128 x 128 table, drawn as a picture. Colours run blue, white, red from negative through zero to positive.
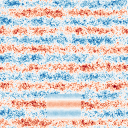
Odd patch: calmer, in the bottom middle. Stripes: horizontal, repeating 7 times. Calmest part: bottom middle.
